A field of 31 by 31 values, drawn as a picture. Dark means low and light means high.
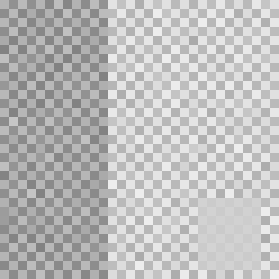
Calmest part: bottom right. Odd patch: calmer, in the bottom right. Seam: vertical, 40% of the way across, the right part higher.
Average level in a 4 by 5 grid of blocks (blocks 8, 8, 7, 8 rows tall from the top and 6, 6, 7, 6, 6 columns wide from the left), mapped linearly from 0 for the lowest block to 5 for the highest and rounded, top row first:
0 0 5 5 5 | 0 0 5 5 5 | 0 0 5 5 5 | 0 0 5 5 5
